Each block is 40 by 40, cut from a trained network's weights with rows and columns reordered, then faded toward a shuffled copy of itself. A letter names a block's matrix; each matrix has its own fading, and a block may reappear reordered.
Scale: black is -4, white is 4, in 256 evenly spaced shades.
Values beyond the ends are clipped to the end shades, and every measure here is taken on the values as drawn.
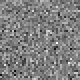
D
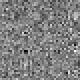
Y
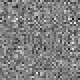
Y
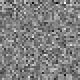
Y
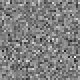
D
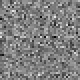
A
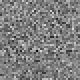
D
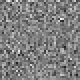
Y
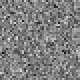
D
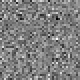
Y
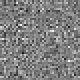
Y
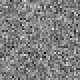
D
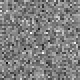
D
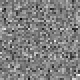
A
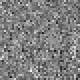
D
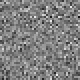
Y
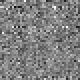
A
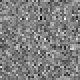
Y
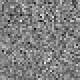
D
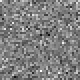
D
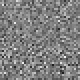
Y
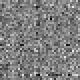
A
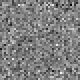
A
